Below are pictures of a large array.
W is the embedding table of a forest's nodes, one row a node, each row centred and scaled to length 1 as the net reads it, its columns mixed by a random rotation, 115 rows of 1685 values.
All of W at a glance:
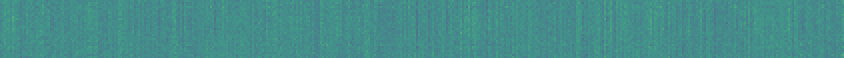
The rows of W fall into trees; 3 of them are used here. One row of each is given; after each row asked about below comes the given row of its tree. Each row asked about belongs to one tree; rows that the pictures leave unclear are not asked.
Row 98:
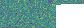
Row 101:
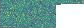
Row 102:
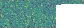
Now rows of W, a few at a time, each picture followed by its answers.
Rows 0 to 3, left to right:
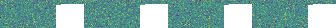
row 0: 102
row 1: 102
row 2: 98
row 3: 102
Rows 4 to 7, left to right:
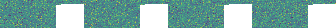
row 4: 98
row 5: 102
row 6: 98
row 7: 98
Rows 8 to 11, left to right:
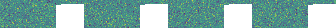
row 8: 98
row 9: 102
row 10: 98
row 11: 101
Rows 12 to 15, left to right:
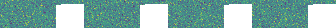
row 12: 102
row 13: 101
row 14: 102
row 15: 102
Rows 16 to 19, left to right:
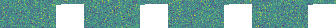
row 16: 98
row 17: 98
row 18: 102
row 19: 101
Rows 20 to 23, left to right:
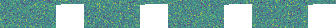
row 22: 102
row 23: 98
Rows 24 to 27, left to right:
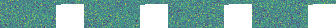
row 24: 102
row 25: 102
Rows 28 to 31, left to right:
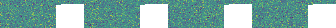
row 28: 102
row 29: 102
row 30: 98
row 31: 98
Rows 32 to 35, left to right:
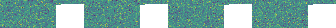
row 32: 98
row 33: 98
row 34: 98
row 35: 101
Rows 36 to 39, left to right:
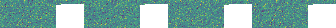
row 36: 98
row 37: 98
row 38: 102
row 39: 98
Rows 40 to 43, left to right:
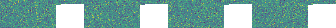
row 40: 98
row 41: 101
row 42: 98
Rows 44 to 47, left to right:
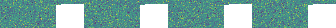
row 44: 98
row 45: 102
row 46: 98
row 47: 98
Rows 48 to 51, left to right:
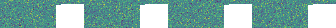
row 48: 102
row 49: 98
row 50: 98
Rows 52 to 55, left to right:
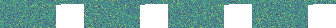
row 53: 102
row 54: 98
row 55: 102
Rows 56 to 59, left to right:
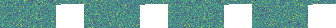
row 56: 98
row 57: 102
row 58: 98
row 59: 98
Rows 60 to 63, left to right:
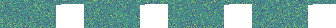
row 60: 98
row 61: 102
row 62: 102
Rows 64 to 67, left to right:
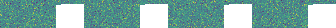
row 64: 102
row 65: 98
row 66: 102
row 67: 98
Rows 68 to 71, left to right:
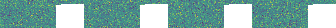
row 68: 98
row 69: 102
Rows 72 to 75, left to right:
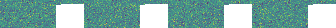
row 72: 98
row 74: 101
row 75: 102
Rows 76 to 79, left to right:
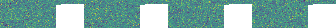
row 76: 102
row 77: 102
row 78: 98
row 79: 98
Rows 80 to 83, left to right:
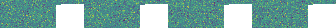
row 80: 102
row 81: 101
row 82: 98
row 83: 98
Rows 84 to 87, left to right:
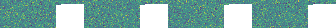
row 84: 101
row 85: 102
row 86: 98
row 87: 102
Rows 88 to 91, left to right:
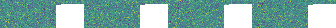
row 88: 101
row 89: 101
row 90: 102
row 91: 102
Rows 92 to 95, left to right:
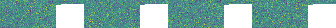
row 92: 98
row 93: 101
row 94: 98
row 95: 98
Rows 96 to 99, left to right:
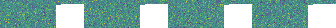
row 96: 101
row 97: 102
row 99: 98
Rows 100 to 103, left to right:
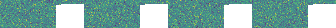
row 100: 98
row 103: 101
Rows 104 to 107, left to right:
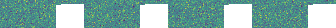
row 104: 98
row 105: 101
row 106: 98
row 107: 101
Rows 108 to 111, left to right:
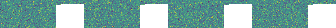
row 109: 102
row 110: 101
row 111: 102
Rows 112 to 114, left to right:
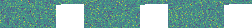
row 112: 98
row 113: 102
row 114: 101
